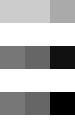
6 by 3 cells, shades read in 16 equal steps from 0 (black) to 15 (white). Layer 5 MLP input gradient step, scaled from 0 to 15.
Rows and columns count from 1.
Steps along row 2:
same same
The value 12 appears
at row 1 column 1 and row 1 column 2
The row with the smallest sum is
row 5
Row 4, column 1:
15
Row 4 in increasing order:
15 15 15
